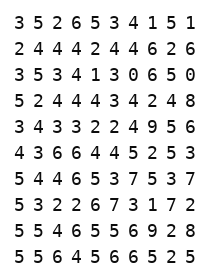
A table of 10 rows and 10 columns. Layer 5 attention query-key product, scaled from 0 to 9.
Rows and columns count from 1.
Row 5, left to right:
3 4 3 3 2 2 4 9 5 6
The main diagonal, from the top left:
3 4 3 4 2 4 7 1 2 5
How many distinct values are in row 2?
3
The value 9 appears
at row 5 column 8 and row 9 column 8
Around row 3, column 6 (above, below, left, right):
4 3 1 0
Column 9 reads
5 2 5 4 5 5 3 7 2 2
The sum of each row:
35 38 30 40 41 42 49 38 55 49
